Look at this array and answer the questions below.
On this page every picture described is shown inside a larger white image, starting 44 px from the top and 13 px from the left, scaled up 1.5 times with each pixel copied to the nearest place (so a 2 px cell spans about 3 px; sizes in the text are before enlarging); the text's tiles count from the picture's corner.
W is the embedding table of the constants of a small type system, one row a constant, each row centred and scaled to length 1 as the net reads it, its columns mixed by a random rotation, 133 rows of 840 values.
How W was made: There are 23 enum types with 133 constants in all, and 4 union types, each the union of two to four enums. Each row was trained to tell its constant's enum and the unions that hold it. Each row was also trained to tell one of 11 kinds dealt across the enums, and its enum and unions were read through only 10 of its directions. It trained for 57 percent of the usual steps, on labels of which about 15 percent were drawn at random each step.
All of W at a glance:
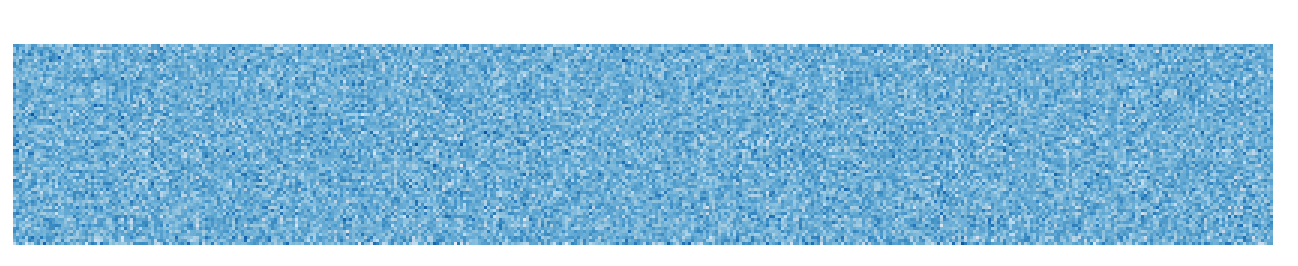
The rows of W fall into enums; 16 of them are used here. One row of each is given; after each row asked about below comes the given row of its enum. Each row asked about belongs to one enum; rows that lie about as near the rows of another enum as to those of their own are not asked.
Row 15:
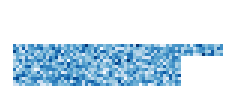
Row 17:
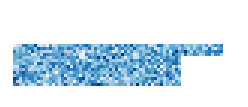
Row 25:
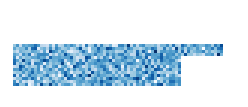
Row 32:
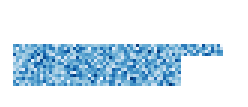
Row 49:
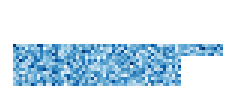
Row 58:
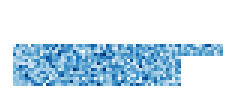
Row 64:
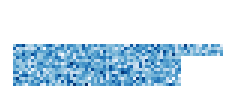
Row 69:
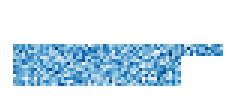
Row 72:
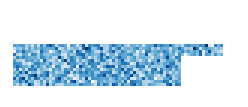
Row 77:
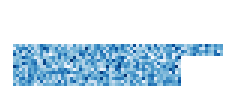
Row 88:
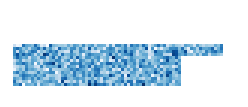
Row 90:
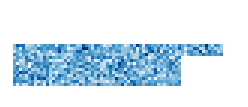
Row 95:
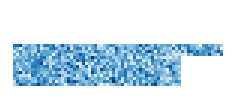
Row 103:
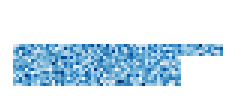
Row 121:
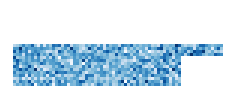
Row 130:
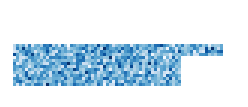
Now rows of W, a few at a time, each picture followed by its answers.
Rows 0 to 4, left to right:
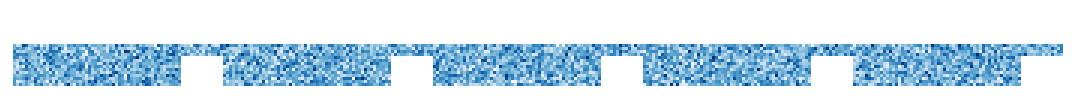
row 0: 88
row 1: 32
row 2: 103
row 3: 72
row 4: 25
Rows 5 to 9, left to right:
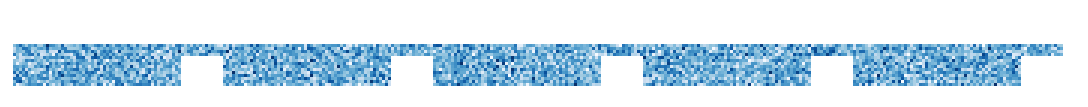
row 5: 90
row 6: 103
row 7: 95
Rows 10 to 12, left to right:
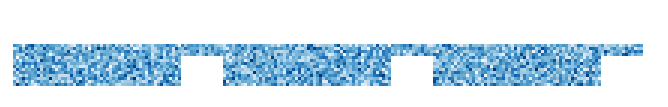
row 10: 77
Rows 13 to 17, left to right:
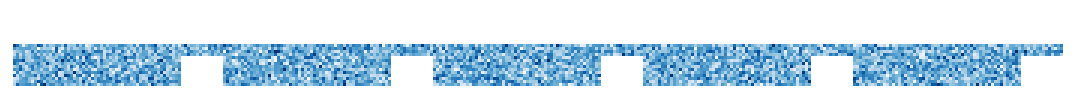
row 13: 49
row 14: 95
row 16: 69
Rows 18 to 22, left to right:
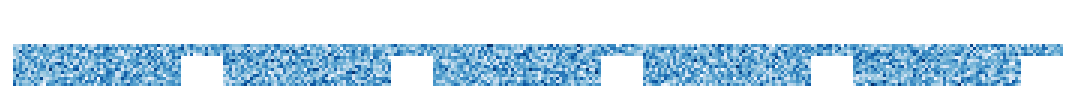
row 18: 130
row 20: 58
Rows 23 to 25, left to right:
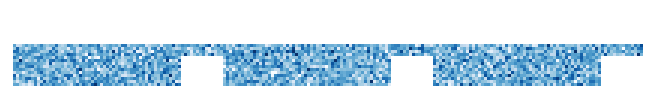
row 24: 15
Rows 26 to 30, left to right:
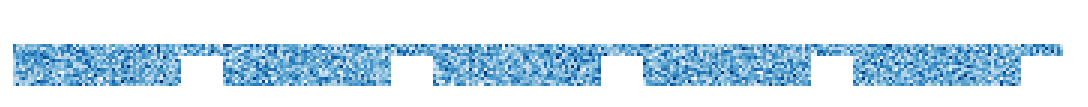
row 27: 95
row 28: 25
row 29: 95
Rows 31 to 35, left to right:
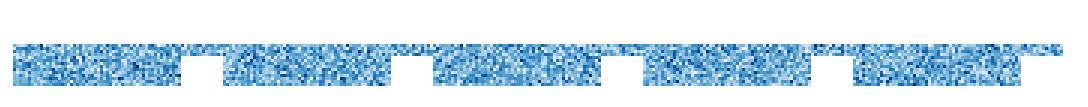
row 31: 77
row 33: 103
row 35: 69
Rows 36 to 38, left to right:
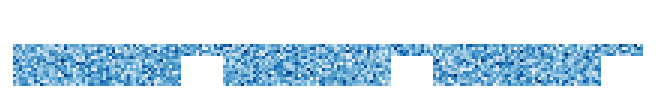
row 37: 95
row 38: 103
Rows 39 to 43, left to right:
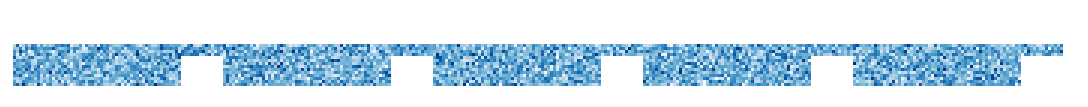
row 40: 15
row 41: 49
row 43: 32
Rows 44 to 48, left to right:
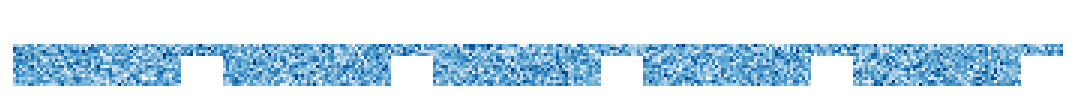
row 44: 15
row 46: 58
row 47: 103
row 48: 32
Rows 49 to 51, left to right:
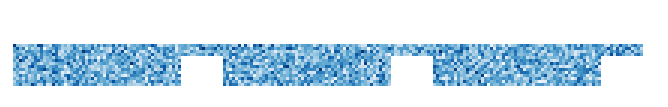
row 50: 130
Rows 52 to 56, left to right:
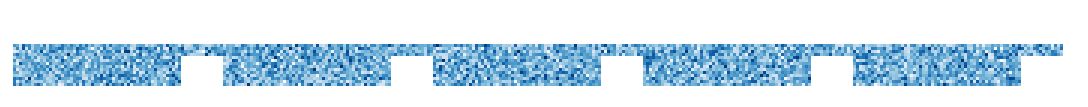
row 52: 130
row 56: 88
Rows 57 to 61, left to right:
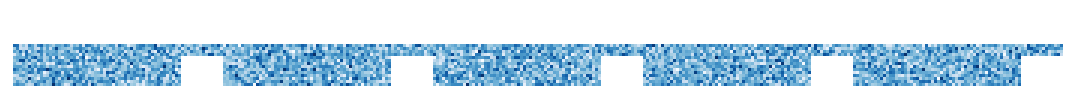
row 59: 90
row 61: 77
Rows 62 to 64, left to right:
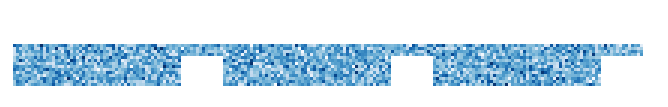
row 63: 25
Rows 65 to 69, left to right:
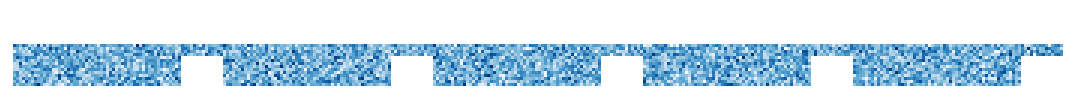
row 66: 49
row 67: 49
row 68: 17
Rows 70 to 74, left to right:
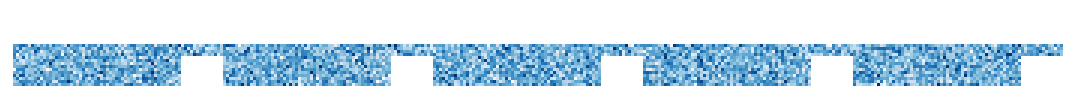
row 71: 95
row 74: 17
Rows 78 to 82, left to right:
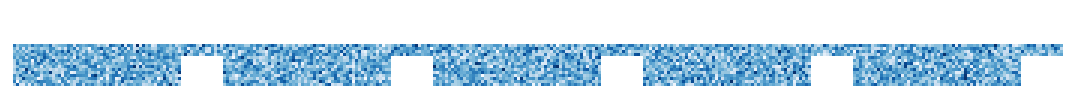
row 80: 77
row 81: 130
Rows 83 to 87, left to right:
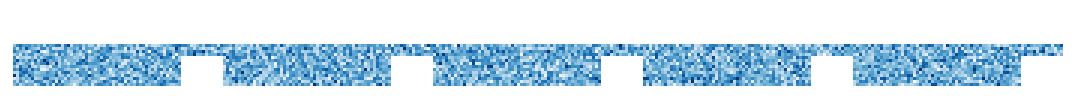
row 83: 121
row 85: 15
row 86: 130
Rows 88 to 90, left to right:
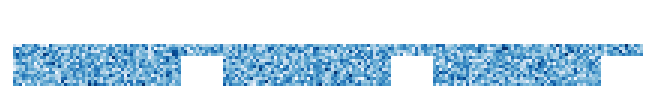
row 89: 130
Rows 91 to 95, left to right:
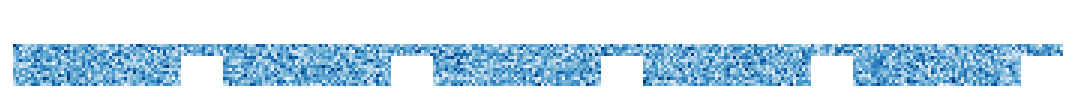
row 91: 95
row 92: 72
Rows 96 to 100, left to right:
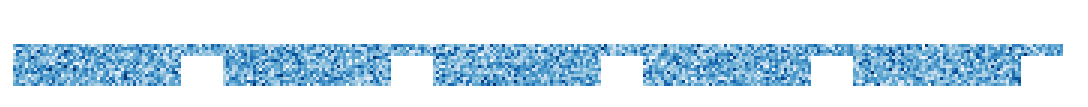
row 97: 49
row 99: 32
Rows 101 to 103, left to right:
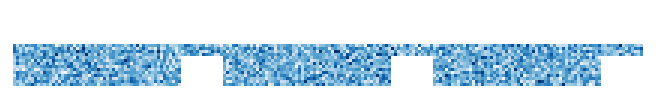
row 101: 15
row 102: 88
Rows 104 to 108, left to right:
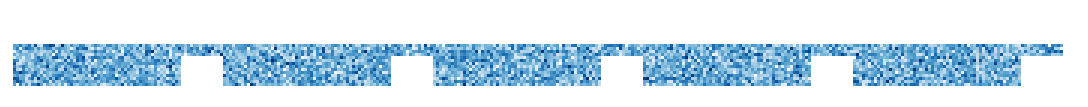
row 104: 90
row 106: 49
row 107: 90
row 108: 69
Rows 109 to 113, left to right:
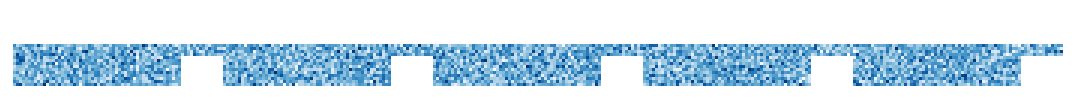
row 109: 49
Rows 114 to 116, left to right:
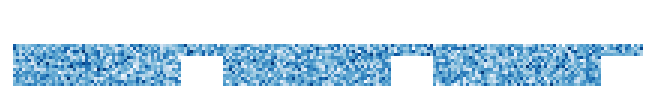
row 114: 15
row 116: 88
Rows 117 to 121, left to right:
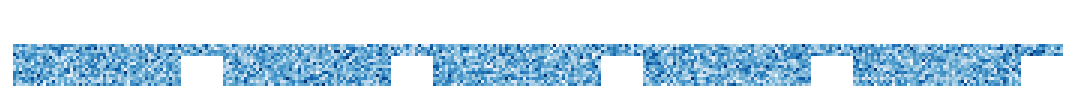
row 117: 32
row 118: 88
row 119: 77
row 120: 17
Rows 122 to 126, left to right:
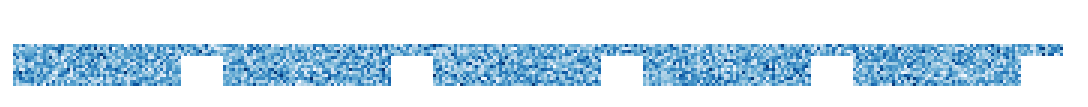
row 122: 32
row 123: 77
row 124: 72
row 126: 15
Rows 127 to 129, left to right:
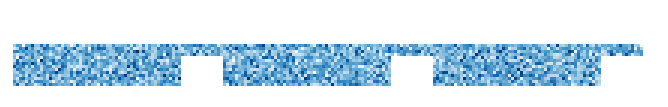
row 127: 77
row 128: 90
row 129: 90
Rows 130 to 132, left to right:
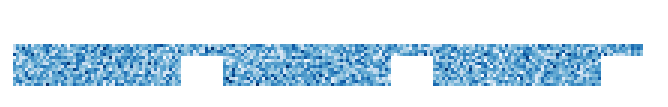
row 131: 90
